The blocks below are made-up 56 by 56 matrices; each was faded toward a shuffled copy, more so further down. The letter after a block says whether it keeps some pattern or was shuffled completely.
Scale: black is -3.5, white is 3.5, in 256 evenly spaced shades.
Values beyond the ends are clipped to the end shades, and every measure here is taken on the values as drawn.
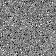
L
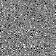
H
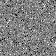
L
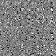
H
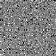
H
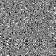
H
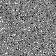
L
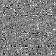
H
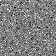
L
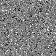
L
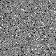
L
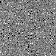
H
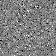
L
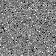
L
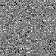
H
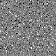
H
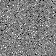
L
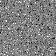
L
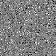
H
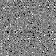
H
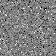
H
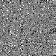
H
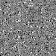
H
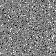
L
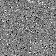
L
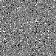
H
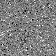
L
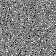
L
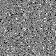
H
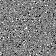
L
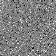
H
